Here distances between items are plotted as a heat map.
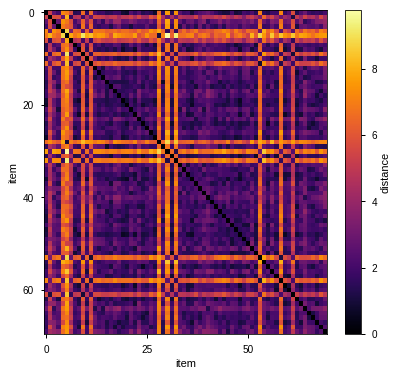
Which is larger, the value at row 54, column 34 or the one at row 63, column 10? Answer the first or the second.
the first
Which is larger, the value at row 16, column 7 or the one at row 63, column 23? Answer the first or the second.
the second
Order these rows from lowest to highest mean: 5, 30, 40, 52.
52, 40, 30, 5
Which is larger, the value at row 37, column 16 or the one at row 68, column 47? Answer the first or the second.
the second
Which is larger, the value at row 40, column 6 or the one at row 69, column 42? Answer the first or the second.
the first
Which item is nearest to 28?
5
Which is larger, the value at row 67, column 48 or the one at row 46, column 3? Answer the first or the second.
the second
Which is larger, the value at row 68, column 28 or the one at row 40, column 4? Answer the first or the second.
the first
